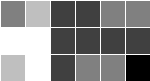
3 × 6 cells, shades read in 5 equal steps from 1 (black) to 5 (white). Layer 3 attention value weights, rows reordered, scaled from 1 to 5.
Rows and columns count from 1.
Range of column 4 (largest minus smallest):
1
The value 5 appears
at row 2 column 1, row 2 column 2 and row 3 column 2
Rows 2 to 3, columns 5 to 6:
2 2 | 3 1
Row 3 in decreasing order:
5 4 3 3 2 1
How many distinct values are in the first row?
3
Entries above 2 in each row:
4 2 4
